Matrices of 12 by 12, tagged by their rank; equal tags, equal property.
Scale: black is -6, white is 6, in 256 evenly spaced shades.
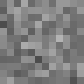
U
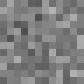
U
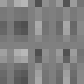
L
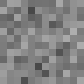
U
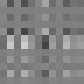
L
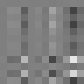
L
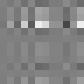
L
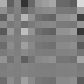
L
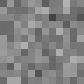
U
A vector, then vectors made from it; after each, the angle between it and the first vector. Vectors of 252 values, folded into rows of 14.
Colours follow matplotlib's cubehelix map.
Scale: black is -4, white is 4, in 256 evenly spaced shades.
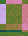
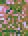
partly aligned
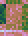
nearly opposite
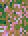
partly opposed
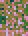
partly opposed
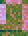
nearly parallel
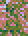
partly aligned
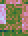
nearly parallel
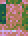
nearly opposite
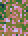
partly opposed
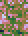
partly aligned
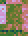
nearly parallel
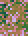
partly opposed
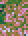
partly opposed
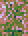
partly aligned
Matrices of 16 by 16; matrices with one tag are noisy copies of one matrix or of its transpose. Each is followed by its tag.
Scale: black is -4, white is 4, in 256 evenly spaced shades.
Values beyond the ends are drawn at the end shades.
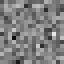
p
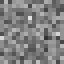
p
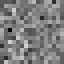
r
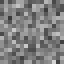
p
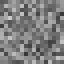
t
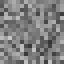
t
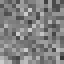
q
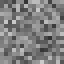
t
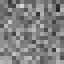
q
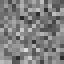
q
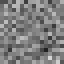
t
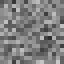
t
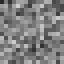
p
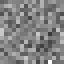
t
